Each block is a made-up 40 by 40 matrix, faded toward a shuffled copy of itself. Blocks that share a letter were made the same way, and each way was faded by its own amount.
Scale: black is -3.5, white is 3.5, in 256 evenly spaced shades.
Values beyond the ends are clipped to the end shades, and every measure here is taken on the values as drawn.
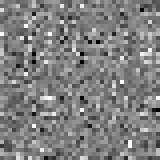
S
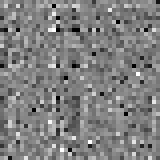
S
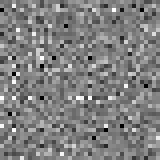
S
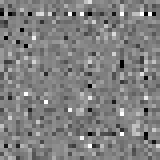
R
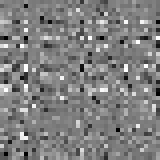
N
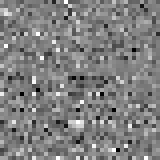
S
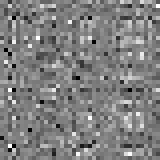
N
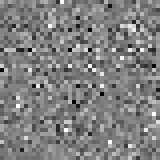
S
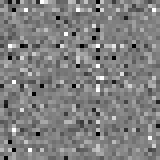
R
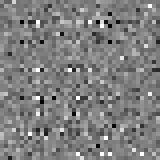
S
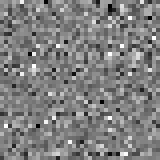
S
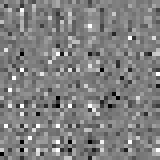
N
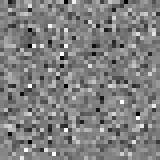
S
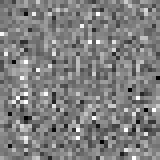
S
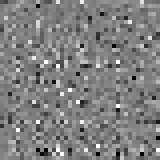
R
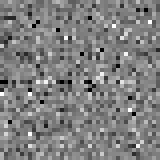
S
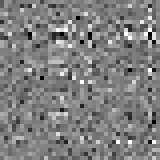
N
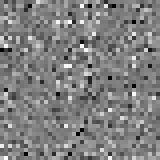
R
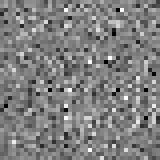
S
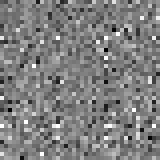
S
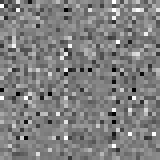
R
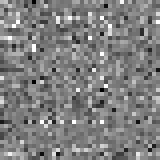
R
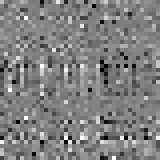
N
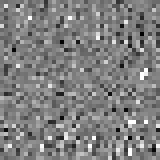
S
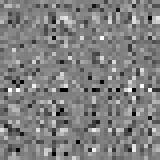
N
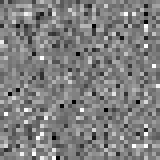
S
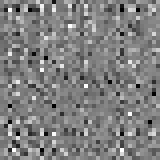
N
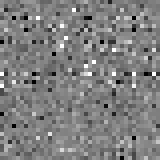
R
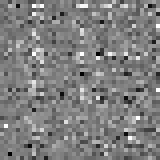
R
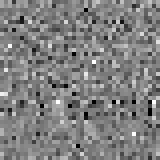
S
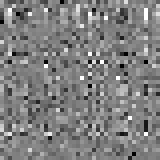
N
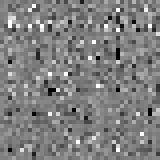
R
